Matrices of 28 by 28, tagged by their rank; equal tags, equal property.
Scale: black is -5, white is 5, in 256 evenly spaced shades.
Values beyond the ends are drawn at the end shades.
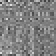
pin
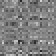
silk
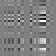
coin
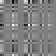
coin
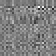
silk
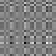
coin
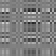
coin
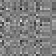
silk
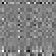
silk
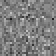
pin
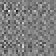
silk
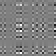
coin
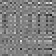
silk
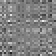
silk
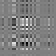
coin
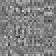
pin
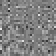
pin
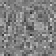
pin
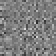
pin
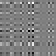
coin
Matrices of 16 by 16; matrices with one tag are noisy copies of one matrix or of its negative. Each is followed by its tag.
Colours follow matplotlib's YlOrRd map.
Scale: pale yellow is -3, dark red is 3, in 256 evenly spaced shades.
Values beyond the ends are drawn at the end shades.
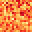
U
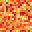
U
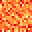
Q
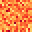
Q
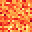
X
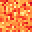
U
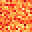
X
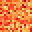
X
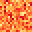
U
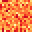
Q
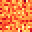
X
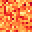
U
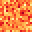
U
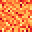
Q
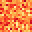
X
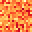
X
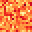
U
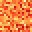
X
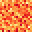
Q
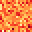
Q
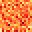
Q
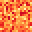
U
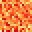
Q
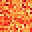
X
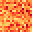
X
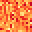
U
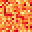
U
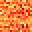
X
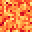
U
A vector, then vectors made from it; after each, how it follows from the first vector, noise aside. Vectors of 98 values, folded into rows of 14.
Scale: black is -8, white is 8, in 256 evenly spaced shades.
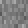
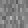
wrapped around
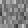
scaled up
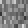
scaled up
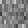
scaled up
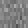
wrapped around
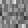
scaled up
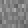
wrapped around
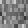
scaled up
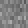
wrapped around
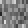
scaled up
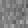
wrapped around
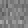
wrapped around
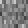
scaled up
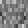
scaled up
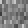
scaled up
